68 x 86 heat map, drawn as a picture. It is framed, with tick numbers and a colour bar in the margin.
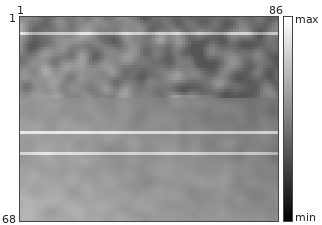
Ninth with the lowest average: top right. Slope: up to the bottom left. Odd lines: rows 6, 39 and 46. Ninth with the highest average: bottom left. Seam: horizontal, 40% of the way down, the bottom part calmer.
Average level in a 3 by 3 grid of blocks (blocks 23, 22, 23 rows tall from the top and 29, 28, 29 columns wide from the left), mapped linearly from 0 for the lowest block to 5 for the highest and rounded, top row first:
2 1 0 / 4 3 1 / 5 4 3
